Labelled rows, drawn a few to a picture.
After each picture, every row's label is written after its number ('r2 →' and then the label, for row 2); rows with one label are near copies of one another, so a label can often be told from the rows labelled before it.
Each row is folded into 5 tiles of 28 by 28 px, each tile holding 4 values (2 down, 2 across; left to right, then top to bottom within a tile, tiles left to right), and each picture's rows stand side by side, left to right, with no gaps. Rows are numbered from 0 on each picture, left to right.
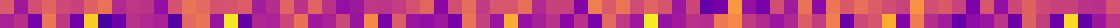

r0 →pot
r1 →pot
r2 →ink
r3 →pot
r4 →pot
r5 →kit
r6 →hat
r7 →pot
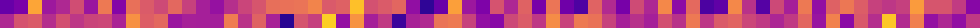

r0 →kit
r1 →ink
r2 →hat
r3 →kit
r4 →kit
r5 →kit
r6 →hat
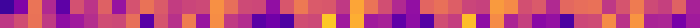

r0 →kit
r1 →hat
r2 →hat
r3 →hat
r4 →hat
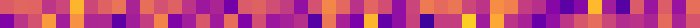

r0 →hat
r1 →ink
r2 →pot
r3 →hat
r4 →kit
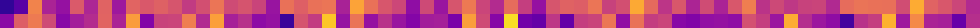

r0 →kit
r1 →hat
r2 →hat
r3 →pot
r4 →hat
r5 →pot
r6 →hat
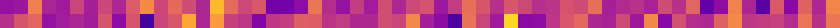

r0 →kit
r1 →hat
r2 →kit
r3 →pot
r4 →ink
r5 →kit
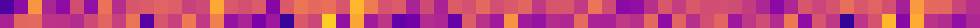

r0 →kit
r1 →hat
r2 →hat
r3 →pot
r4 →ink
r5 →ink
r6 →hat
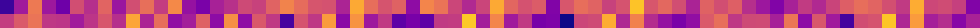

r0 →kit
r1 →ink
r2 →hat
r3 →hat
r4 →hat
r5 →ink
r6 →hat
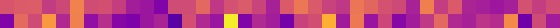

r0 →hat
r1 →pot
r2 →hat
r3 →ink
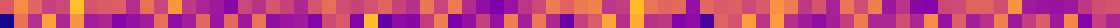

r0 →hat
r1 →ink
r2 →pot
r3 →ink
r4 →hat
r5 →hat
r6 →ink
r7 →ink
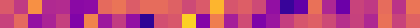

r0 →ink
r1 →hat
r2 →kit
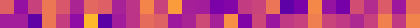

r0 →pot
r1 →ink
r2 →kit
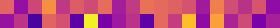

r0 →pot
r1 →hat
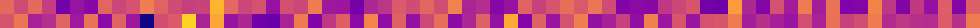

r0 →ink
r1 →hat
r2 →ink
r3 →ink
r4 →ink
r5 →kit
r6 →kit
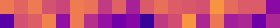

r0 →hat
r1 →hat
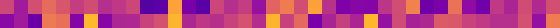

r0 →pot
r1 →kit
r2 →ink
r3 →kit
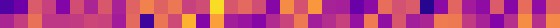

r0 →kit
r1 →hat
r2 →ink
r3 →kit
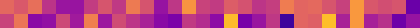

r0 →ink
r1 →pot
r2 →hat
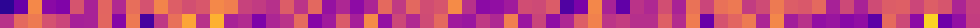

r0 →kit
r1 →hat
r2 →ink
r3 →ink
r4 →kit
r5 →hat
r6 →pot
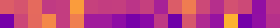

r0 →hat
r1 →pot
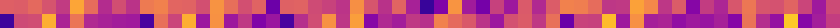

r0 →hat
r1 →hat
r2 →hat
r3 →kit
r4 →hat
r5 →pot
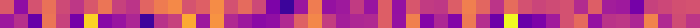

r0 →pot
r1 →hat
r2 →kit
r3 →pot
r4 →ink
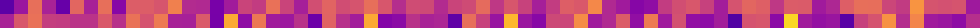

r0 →kit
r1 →ink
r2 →pot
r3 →pot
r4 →ink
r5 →pot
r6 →hat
